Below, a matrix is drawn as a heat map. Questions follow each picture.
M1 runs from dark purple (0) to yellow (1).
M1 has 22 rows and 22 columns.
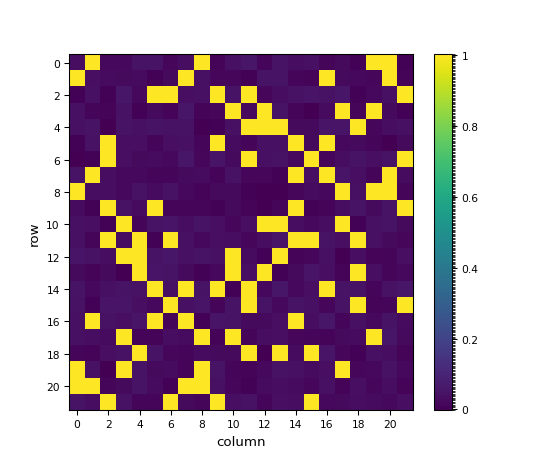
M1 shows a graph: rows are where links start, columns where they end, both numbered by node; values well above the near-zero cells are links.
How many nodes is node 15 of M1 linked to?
4
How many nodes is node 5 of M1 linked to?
4
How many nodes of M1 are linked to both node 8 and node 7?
1
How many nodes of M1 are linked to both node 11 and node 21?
3
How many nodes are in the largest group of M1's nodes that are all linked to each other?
3
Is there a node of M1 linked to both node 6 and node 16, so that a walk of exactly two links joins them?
no
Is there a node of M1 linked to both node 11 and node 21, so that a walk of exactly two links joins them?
yes
